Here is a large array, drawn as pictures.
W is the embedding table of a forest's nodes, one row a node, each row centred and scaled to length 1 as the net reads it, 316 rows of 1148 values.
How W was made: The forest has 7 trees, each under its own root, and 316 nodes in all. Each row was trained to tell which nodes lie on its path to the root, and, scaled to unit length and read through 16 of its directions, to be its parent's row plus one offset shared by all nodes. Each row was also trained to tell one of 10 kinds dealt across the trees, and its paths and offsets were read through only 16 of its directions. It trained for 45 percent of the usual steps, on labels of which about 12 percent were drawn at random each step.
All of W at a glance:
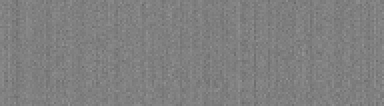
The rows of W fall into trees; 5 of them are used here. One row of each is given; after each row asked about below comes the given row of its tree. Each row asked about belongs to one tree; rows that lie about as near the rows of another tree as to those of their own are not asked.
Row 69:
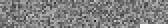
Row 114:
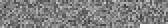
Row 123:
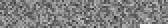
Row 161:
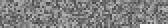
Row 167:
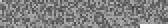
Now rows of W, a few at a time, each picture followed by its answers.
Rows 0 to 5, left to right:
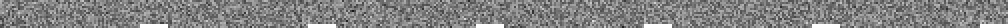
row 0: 69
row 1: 69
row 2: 123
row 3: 69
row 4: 69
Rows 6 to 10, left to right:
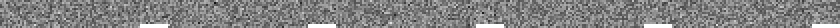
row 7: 161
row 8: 69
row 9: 69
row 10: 123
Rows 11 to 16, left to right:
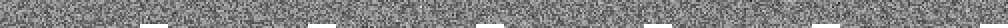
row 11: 123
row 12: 167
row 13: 167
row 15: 123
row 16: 167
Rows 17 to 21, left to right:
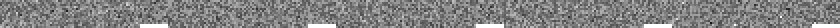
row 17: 114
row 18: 123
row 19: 123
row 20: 161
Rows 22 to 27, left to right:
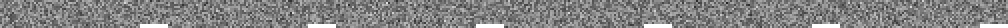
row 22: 114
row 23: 69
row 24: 167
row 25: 161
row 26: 114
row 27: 167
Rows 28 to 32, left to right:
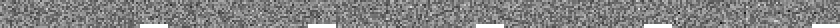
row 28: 161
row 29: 114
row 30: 123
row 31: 161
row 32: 69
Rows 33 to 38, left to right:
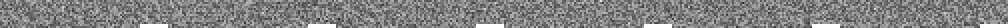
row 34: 123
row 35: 123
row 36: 123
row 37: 69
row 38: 161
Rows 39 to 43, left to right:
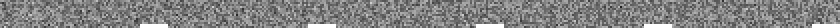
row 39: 167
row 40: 123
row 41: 114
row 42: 123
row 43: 167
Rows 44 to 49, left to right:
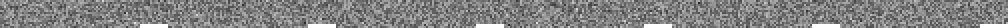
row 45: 167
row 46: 167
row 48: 114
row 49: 114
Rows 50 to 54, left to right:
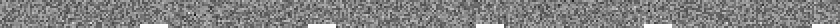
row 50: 161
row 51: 69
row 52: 123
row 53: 69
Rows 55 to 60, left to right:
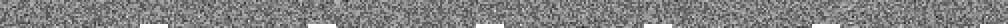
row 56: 69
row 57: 123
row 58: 123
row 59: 114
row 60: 161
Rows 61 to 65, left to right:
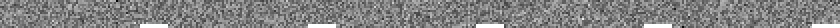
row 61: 69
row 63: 114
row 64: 167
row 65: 167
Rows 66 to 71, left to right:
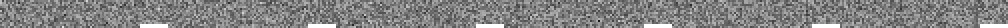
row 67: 167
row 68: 69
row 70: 167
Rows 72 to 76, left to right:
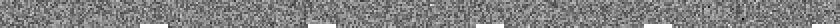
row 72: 69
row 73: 123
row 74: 123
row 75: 123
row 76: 161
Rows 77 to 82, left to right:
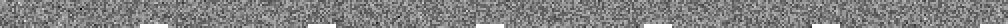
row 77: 123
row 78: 114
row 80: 167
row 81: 114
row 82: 123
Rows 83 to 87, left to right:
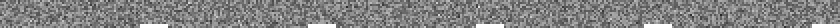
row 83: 161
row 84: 161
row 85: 69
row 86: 123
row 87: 167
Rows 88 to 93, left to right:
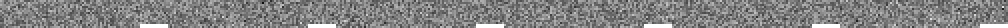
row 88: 69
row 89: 161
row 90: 69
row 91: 114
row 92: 123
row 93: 167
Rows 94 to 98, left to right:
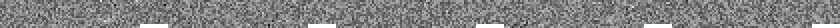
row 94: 167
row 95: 114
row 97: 123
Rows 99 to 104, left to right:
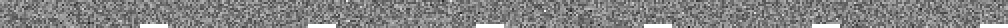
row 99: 167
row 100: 123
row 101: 69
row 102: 114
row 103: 123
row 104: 69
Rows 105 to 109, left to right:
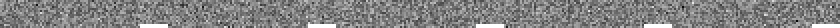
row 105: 69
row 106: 69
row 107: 161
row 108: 161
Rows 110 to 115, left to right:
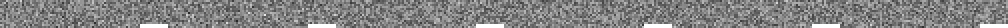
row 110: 114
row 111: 161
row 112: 114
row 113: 167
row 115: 69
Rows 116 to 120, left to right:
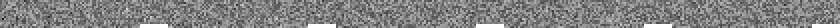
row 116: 167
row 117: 123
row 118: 123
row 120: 114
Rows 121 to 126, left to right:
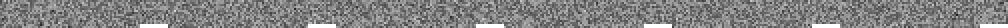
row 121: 161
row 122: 69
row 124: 123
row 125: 69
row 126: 69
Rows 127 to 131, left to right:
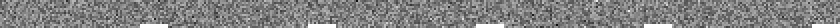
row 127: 167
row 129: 167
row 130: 114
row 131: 114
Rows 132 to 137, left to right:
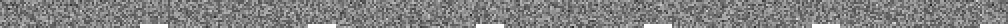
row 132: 114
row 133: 161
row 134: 114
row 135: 123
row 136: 123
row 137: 123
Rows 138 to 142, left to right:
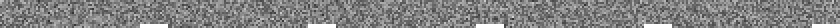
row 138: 69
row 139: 69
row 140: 114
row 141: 69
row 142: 123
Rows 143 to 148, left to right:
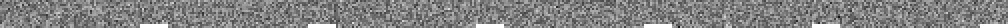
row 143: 114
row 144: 123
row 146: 161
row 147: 123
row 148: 114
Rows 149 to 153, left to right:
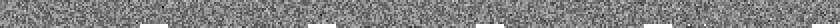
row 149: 167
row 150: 123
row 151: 123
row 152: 161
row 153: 114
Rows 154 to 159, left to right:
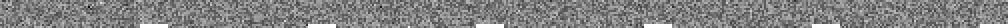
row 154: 69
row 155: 167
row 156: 167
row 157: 69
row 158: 123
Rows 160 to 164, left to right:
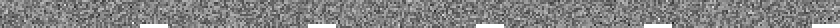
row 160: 161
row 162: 69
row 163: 161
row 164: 161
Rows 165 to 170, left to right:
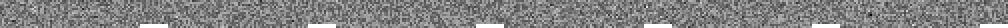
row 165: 161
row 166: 123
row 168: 69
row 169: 123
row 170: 161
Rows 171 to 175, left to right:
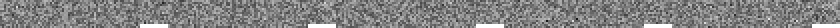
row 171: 69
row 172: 114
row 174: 123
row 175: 114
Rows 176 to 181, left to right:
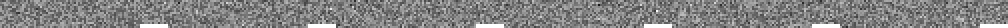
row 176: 161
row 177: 161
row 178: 69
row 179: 167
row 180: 123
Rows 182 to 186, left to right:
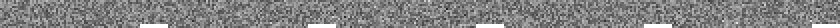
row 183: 114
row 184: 114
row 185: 123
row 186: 69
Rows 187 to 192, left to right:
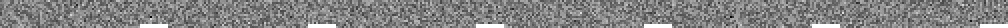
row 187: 161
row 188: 123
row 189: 123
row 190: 114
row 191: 69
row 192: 161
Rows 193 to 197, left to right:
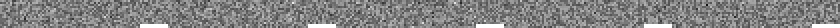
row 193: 69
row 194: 114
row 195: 161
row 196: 167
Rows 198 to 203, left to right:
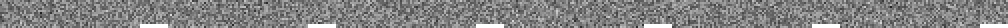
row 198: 123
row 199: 123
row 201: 123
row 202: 69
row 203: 123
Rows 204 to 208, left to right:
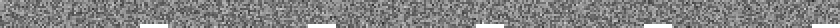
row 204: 69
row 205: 123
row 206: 69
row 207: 161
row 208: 114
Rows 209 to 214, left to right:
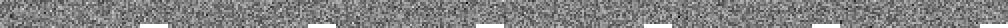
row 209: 167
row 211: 123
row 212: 123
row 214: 123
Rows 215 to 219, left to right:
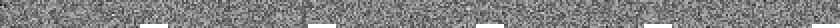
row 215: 114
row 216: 123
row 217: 114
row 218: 69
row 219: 167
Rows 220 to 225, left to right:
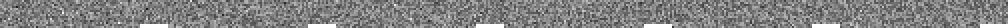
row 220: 114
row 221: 114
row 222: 167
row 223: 123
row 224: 167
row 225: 123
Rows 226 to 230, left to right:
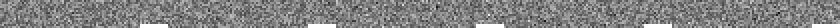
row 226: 123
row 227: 167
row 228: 123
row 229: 114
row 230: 123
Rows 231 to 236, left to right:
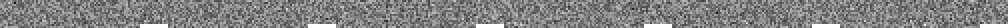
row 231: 114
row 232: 69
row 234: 123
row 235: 69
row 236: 161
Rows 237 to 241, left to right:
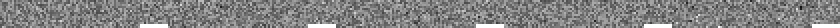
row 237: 69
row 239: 69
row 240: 114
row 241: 123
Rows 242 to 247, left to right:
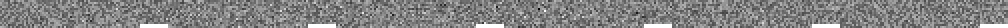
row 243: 114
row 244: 123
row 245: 114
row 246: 161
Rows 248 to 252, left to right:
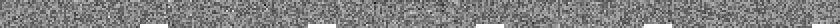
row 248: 114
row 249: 123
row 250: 161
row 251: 167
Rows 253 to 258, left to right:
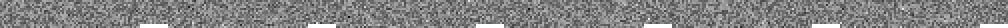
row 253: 167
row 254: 123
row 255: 167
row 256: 123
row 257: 161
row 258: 167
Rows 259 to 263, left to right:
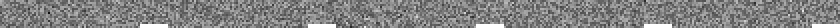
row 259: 123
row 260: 69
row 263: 69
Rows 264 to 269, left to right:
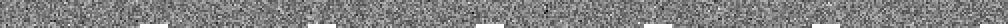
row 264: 167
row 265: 69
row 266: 114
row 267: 69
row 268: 114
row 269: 167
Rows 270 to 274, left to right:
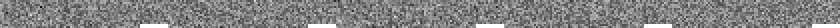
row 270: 114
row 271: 114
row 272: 114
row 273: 114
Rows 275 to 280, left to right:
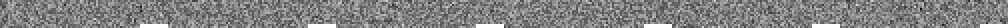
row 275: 167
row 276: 123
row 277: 161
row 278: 69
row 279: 69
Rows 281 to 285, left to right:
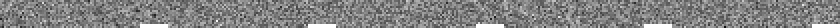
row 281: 69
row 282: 167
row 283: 167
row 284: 69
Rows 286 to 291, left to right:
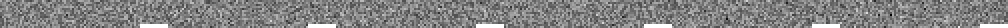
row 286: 69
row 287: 123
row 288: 69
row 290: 167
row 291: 167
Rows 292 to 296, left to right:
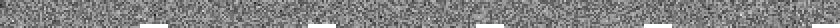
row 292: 167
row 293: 123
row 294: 69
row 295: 123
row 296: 114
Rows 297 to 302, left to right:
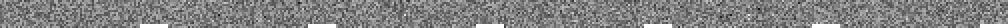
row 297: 123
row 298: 161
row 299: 123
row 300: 69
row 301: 123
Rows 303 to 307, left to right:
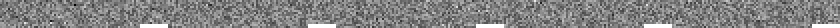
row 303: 167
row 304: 69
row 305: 114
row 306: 114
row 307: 114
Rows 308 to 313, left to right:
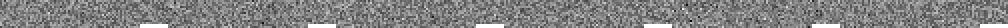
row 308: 167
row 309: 123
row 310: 161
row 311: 114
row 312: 114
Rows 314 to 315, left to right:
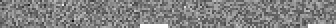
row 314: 123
